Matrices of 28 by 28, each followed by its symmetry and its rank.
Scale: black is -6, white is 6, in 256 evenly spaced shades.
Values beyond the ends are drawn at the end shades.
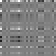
neither, rank one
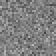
antisymmetric, full rank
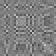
symmetric, rank three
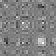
symmetric, rank three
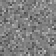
antisymmetric, full rank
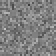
antisymmetric, full rank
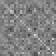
symmetric, rank five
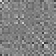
symmetric, rank five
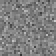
antisymmetric, full rank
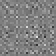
symmetric, rank three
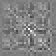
symmetric, rank five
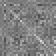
symmetric, rank five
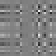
neither, rank one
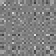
symmetric, rank three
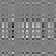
neither, rank one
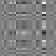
neither, rank one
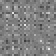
symmetric, rank three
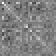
symmetric, rank five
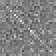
symmetric, rank five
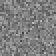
antisymmetric, full rank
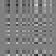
neither, rank one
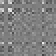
symmetric, rank three
